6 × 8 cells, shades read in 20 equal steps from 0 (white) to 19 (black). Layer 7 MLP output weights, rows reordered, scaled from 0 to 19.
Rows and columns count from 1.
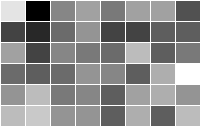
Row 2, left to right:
14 16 11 8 14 14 12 12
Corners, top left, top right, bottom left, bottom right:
2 13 5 5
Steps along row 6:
down up same up down up down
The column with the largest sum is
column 2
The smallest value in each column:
2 4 8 7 9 5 6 0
